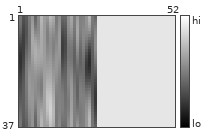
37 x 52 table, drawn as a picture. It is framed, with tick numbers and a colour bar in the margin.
It is made of 1 by 2 panels. Panel 1,1: middling, streaked downward, strong in contrast. Panel 1,2: very high, flat.
